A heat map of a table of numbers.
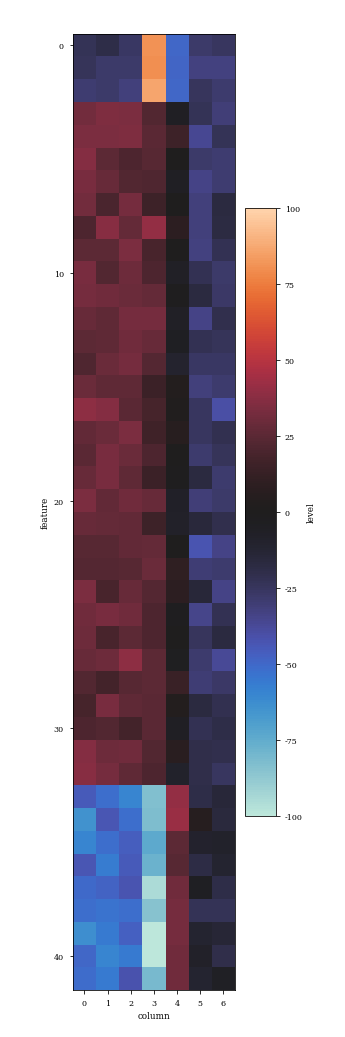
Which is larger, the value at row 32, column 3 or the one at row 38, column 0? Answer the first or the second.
the first
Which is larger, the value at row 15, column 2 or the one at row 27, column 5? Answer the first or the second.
the first
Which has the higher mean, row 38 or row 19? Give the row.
19
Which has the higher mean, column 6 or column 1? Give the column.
1
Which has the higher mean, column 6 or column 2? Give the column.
2
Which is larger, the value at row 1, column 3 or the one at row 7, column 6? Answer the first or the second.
the first
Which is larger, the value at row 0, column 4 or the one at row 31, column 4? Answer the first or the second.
the second
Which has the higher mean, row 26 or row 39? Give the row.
26
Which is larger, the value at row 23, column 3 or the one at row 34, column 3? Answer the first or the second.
the first
